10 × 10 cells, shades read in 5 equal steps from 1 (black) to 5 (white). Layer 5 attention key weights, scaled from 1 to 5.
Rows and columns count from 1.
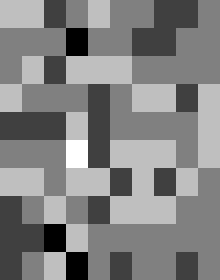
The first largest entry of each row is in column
1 1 2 1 4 4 1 3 4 3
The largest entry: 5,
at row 6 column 4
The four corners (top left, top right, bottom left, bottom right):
4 3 2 3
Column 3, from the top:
2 3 2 3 2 3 3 4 1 4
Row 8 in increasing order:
2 2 3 3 3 3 4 4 4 4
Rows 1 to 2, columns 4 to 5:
3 4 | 1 3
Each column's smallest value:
2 2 1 1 2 2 2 2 2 3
